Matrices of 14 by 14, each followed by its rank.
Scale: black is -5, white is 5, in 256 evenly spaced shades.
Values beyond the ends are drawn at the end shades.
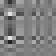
one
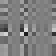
one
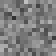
full rank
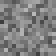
full rank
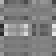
one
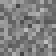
full rank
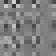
two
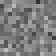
full rank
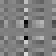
one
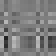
one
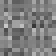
two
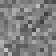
full rank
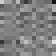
two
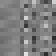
two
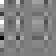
one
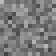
full rank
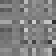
two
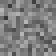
full rank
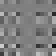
one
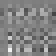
two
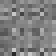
two
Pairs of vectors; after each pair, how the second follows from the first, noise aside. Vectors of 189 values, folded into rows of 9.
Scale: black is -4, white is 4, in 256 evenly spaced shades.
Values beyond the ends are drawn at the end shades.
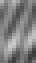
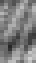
negated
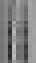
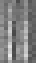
negated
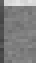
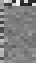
sign-scrambled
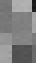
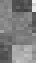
negated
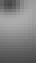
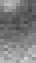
negated
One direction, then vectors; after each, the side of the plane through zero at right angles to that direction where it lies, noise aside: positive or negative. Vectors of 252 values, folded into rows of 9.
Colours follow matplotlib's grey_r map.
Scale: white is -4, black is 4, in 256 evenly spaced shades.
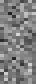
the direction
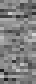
negative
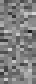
positive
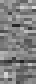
positive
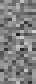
negative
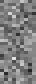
negative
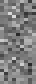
negative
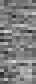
positive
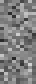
positive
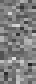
negative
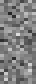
positive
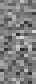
negative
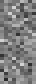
negative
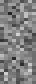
positive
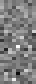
positive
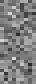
negative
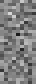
negative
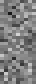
positive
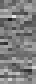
negative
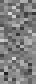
negative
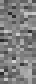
positive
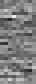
negative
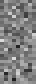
negative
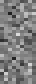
positive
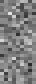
negative
